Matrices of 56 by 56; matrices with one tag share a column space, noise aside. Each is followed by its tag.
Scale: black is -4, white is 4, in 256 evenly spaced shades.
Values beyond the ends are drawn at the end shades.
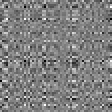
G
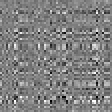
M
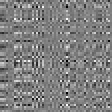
G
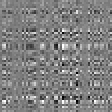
M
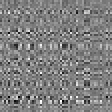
M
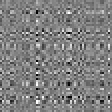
M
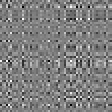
G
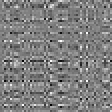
G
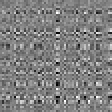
M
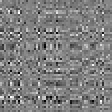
M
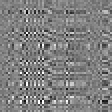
M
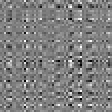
G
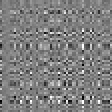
M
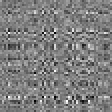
M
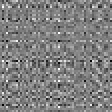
G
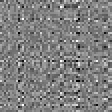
G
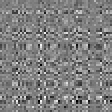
M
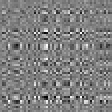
M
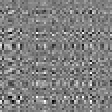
M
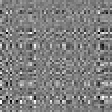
M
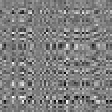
M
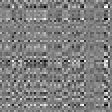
G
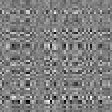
M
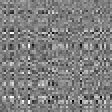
M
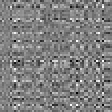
G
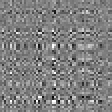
M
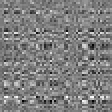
M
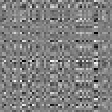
G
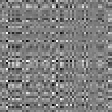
G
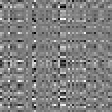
G
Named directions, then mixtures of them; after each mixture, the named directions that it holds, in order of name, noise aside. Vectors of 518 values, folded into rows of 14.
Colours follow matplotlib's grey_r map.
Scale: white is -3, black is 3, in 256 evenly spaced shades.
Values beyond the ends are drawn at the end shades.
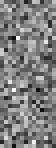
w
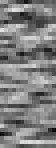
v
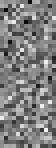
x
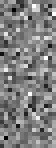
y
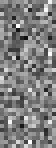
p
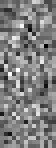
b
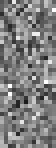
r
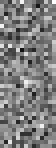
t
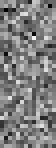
b, x, y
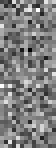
r, t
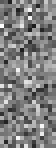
b, r, t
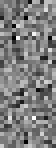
p, r, w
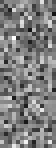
b, w, y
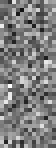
r, t, x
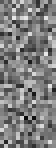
p, t, w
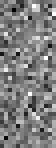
y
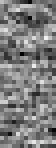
v, x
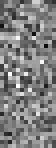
b, t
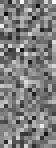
t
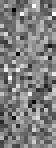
b, w, y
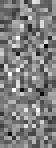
b, w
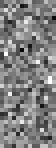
r, x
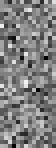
r, t, w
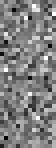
y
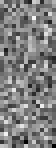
w, x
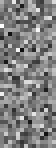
t, y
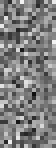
t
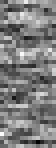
v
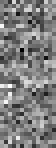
r, t, v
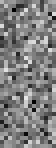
p, w, y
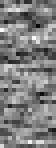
v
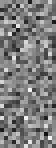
p, x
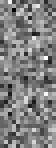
r, t, y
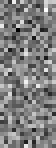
p, r, t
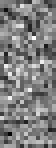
b, v, x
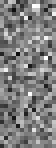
y
